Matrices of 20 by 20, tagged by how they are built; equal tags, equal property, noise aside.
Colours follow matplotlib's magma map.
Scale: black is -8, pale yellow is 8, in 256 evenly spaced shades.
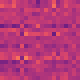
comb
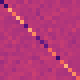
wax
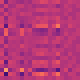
comb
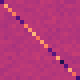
wax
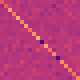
wax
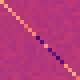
wax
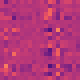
comb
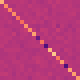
wax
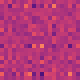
comb
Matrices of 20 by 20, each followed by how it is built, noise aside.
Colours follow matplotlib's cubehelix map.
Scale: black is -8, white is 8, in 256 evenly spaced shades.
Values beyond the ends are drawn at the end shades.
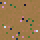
sparse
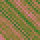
Toeplitz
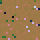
sparse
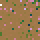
sparse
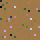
sparse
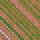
Toeplitz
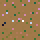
sparse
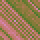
Toeplitz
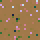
sparse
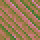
Toeplitz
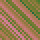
Toeplitz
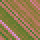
Toeplitz
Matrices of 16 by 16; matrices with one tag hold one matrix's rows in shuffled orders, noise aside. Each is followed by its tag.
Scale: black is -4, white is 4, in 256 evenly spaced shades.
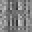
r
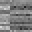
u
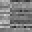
u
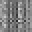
r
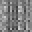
r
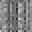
r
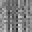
r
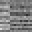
u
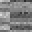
u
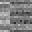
u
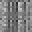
r
